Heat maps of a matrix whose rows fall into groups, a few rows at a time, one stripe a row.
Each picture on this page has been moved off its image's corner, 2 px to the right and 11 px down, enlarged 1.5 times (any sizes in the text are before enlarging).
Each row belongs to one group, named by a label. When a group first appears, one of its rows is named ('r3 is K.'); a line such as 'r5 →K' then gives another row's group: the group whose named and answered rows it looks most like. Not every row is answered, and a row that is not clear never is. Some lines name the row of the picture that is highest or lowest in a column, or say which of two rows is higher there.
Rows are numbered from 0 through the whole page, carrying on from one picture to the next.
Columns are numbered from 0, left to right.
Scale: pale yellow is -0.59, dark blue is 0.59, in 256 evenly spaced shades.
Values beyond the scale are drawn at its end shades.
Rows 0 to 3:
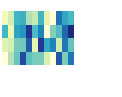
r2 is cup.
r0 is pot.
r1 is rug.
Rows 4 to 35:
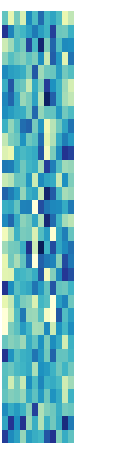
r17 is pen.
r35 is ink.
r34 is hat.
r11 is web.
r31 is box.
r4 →box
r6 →cup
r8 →web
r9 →pen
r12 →rug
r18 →cup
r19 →pen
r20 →pot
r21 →cup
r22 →cup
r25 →pot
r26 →pot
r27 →pot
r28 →box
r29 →ink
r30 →cup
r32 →box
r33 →web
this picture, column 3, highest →34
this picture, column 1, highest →34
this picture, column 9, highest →26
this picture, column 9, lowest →16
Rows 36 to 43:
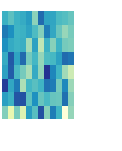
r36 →cup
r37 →pen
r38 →web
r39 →hat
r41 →ink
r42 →hat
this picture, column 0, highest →41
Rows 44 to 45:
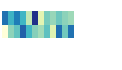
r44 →web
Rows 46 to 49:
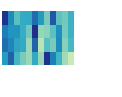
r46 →ink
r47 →web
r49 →pen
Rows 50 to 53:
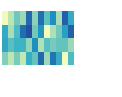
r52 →web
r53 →box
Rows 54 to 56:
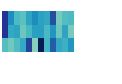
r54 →ink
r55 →ink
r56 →cup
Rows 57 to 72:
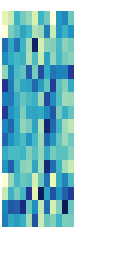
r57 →pot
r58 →pot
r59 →web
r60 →web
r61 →cup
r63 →pen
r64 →ink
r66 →pen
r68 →pen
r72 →web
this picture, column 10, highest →71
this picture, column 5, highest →59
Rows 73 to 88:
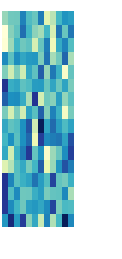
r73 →rug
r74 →pot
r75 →pot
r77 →box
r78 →ink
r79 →web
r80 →box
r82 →cup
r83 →rug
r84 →rug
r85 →ink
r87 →ink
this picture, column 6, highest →81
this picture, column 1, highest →88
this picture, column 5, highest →79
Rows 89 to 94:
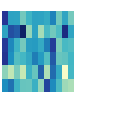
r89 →ink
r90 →hat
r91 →ink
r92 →ink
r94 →pen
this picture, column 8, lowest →90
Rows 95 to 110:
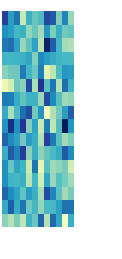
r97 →pen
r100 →cup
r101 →pen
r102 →rug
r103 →hat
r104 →pen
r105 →hat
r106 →web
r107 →web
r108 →pen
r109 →hat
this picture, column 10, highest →103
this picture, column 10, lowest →110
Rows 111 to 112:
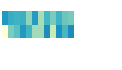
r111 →web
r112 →pot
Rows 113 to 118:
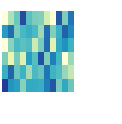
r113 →pot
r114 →hat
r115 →pot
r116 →box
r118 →ink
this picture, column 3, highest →113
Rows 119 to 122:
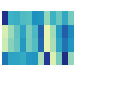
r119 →ink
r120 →rug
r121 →rug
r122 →hat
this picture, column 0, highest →119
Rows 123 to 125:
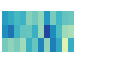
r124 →pen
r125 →box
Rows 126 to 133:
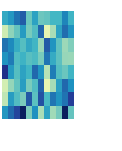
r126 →hat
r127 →rug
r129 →pen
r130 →ink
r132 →cup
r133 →hat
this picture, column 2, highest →133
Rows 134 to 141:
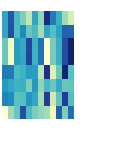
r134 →pen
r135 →hat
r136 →rug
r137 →rug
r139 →web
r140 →hat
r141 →pot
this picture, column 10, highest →138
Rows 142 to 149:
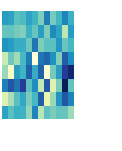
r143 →box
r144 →web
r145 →cup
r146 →rug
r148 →rug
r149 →web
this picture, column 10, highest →147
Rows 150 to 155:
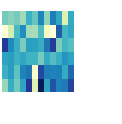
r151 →pot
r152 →ink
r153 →hat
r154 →cup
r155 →cup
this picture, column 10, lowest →150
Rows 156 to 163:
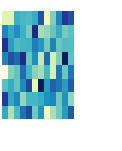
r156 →rug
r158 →ink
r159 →hat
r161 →cup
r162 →ink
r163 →rug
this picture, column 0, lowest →160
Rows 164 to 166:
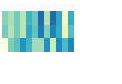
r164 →box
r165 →box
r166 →pot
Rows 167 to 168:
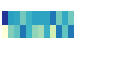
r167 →ink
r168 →pot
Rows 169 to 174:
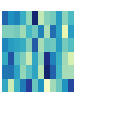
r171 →web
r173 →pen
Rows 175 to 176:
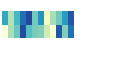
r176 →pot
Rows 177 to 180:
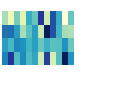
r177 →box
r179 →hat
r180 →hat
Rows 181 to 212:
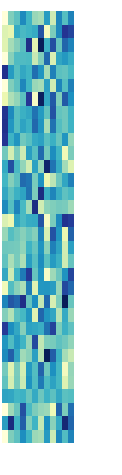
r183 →cup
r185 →ink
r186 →pot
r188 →ink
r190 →ink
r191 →box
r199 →box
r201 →cup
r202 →hat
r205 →web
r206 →pen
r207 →box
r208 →box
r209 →web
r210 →pot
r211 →hat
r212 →pot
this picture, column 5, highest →195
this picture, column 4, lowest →192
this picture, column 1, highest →211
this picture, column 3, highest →202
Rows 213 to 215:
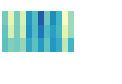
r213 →box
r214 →box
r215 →box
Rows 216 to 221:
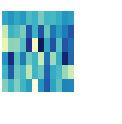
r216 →hat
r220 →pen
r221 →cup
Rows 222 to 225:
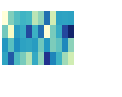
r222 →pot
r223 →rug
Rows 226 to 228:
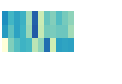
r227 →web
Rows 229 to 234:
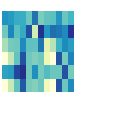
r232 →pot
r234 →pot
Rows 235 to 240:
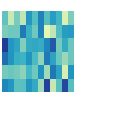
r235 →box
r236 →rug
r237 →ink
